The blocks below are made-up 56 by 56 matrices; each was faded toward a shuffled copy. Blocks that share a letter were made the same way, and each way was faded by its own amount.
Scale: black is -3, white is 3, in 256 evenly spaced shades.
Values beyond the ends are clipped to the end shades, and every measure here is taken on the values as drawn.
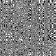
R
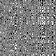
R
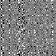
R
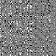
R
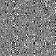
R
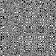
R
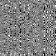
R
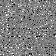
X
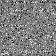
X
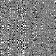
R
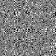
R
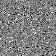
X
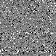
X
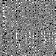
R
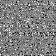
X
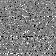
X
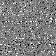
X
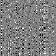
R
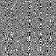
R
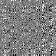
R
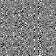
R
